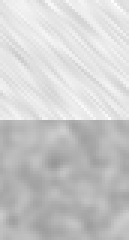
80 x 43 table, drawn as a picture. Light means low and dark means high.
It is made of 2 by 1 panels. Panel 1,1: very low, slanting down to the right, faint in contrast. Panel 2,1: low, blotchy, faint in contrast.
